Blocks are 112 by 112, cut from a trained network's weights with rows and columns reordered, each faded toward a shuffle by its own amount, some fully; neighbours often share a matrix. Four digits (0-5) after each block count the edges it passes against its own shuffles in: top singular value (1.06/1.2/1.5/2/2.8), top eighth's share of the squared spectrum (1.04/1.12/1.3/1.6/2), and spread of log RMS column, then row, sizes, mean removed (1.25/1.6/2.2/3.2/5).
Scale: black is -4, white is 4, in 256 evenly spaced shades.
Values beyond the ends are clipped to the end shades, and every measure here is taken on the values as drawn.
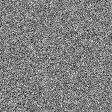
0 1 0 0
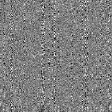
4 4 4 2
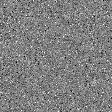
1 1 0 0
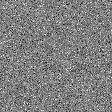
0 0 0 0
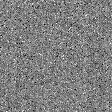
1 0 0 0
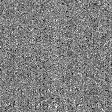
2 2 0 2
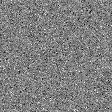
0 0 0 0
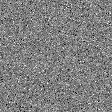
0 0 0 0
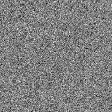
3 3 1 1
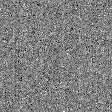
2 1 0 1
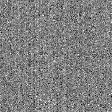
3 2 0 2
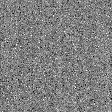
1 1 0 0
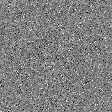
0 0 0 0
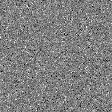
2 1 1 0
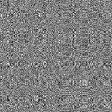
4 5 3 3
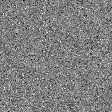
1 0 0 0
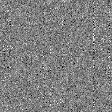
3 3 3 1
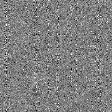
3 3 3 0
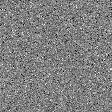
0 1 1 0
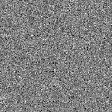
2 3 1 2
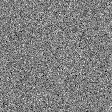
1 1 0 0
